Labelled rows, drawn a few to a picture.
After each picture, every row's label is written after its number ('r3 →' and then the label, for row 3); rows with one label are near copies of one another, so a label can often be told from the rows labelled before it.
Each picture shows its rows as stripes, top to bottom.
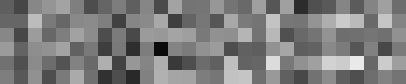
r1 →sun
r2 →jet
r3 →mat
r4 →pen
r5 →jet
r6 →mat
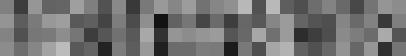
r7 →mat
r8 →pen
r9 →sun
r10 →pen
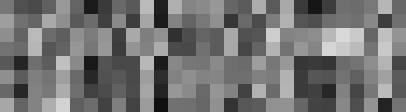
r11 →sun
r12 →pen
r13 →jet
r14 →jet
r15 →sun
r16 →sun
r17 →sun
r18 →pen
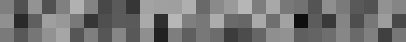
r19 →mat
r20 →sun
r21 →pen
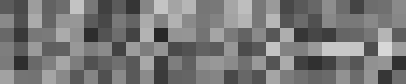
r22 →mat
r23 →mat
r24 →sun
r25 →jet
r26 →sun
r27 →pen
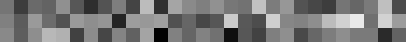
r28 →sun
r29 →jet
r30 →pen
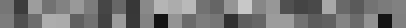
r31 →mat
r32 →pen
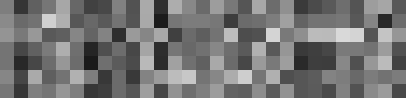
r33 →sun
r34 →pen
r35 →jet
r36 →sun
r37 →sun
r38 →mat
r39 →sun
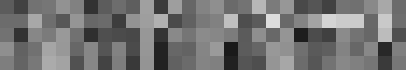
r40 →sun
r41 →jet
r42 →sun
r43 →pen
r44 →pen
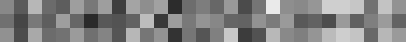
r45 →jet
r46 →sun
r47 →jet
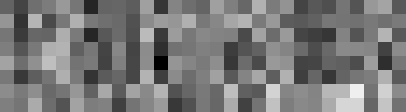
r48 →sun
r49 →mat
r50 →sun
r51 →pen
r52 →pen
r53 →sun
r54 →jet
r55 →jet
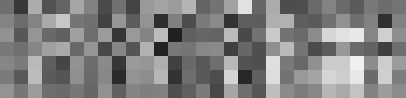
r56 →mat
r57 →pen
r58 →jet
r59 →pen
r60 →jet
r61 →jet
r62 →jet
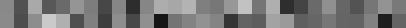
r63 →mat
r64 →pen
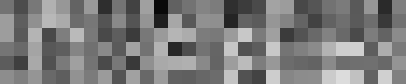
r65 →pen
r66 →pen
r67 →mat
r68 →jet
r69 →mat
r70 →jet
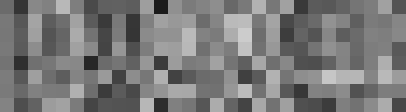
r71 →sun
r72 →mat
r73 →mat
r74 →mat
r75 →sun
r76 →jet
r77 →mat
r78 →sun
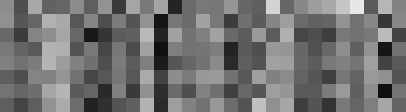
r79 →jet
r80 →pen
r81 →sun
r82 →pen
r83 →pen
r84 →sun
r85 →pen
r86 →sun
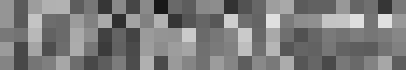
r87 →pen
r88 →jet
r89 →mat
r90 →mat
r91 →sun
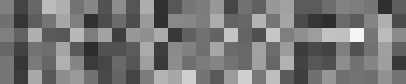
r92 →pen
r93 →sun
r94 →jet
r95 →sun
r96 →sun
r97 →mat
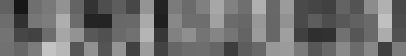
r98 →sun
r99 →sun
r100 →sun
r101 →pen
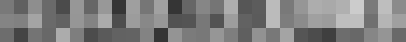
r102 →jet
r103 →jet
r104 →sun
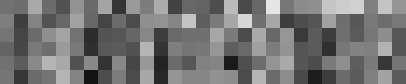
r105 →jet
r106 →mat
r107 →sun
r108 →sun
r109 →pen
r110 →sun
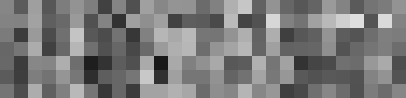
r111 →mat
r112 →jet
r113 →mat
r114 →mat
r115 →sun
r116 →sun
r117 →mat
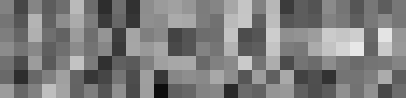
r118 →mat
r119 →mat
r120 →jet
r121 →jet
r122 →mat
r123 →sun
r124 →pen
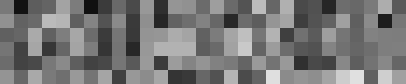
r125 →sun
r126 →pen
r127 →mat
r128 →mat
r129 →sun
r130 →jet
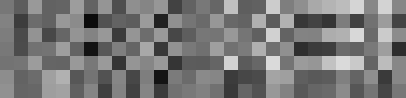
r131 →jet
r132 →sun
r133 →jet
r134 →sun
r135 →jet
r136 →pen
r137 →pen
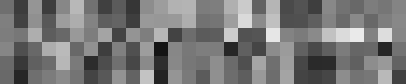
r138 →mat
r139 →mat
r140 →jet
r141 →pen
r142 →sun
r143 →sun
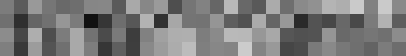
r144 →jet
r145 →sun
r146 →mat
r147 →mat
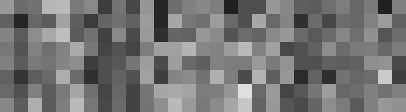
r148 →pen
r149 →sun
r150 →pen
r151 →mat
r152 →sun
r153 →sun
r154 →mat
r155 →mat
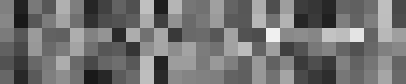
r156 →sun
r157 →sun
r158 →jet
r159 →mat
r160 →sun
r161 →sun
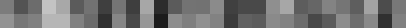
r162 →pen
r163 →pen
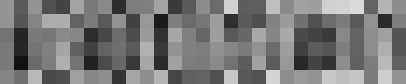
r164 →jet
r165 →pen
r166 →sun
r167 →sun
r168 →sun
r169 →jet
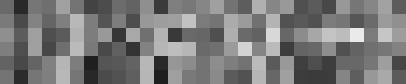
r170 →sun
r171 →mat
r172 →jet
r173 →mat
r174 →sun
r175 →sun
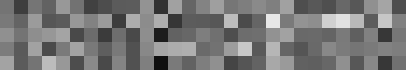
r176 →sun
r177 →jet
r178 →pen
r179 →mat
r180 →pen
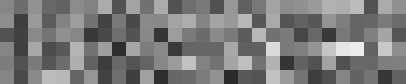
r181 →jet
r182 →mat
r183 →sun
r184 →jet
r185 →mat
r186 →pen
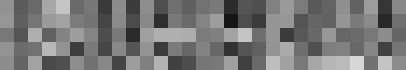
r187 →pen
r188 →pen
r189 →mat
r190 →pen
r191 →jet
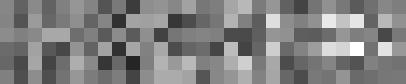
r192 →mat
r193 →jet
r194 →pen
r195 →jet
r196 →mat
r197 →mat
